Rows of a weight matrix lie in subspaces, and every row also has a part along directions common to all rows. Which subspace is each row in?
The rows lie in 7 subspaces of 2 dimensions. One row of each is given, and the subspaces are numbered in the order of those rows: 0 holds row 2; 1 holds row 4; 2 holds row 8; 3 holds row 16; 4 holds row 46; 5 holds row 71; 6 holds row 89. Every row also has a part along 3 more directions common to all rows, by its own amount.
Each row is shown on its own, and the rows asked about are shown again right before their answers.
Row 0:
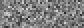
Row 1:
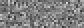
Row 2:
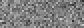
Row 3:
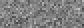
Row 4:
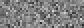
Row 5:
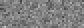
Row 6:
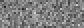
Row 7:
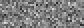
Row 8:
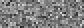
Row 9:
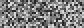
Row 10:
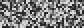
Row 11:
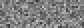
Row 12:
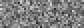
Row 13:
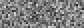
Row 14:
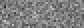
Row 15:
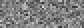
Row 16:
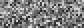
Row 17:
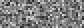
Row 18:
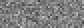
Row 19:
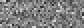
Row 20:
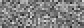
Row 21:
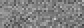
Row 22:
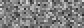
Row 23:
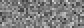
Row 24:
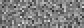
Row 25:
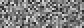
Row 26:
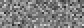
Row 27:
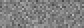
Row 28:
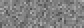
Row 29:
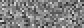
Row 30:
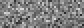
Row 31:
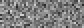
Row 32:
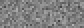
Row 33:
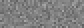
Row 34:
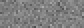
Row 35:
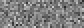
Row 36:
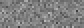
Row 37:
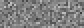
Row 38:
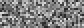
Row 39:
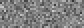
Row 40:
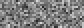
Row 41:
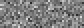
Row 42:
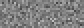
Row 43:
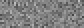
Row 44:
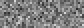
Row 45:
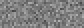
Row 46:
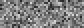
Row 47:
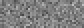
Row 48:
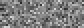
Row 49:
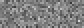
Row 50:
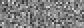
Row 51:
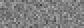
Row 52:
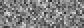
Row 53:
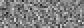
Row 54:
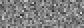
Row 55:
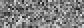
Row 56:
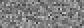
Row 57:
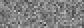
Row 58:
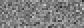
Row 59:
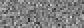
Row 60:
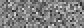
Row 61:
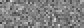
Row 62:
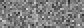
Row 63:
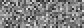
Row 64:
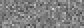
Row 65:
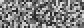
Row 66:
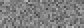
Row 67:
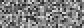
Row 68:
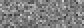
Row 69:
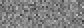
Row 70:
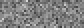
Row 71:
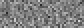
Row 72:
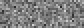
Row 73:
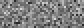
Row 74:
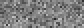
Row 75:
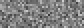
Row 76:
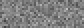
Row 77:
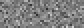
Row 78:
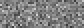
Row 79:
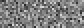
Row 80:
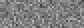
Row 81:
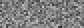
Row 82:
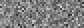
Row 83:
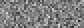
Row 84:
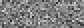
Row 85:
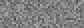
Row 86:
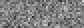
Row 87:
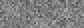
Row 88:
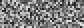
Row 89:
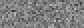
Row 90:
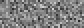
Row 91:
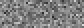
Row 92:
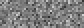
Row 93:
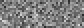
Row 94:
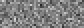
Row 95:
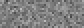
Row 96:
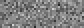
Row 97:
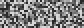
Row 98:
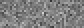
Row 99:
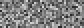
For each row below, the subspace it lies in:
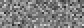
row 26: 3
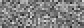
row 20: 0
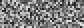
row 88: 0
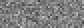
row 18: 2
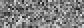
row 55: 3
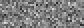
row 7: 0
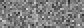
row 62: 6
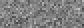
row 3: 3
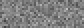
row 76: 4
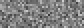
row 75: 2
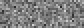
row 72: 1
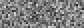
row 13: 6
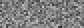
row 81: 1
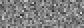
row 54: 2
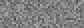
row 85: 5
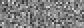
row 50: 0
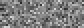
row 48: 4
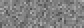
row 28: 3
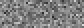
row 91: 3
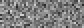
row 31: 0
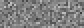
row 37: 6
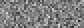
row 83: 5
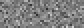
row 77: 1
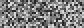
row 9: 6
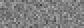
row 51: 5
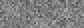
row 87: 4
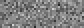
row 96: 5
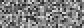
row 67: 2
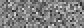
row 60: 6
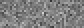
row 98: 3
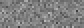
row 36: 1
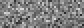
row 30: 3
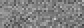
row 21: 3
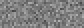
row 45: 6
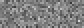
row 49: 5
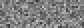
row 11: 1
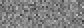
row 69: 2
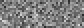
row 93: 6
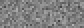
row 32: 6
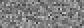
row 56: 2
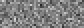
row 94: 5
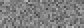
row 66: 1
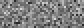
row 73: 3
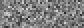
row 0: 3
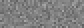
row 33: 0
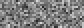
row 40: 1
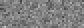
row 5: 4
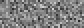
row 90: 5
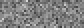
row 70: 1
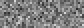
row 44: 3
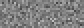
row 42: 0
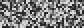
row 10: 3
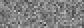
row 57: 1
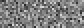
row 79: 5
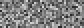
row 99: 1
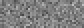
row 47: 0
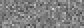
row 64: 5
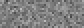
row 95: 5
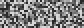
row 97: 5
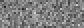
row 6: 6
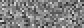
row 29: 0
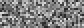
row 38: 4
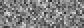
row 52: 3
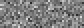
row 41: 4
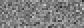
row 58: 6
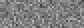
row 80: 5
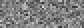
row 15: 1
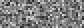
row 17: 2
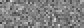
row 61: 5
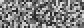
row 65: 6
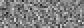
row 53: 5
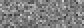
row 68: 2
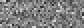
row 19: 5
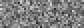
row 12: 4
